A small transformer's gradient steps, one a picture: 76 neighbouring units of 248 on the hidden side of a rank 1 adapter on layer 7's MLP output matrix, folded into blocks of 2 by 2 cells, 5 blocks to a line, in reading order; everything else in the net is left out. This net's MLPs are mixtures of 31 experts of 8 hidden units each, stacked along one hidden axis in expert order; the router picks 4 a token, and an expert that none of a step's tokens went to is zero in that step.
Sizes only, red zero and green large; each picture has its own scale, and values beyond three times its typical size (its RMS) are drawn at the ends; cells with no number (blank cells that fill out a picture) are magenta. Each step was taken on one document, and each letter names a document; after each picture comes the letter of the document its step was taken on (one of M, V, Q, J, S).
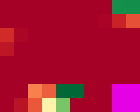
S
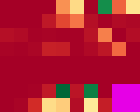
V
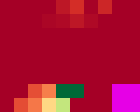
S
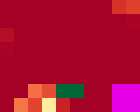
S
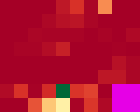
V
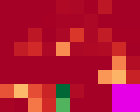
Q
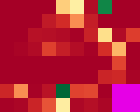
V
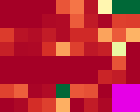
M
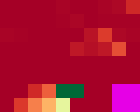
S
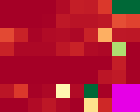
M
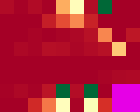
V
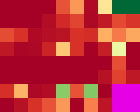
M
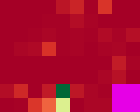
V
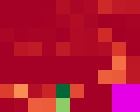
Q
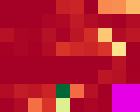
M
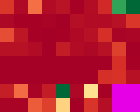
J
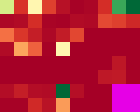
J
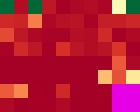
J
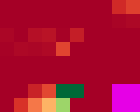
S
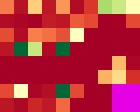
J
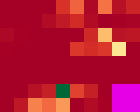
S
